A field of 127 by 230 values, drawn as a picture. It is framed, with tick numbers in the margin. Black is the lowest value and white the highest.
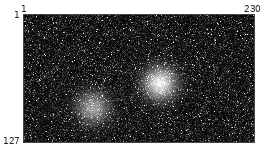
There are two bumps. Neither half mirrors the other. No single row or column stands out from its neighbours. The centre is the ninth with the highest average.
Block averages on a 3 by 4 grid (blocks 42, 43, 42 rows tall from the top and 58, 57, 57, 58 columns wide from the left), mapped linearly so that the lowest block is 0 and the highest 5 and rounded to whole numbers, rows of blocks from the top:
0 0 0 0
0 1 5 0
0 2 0 0
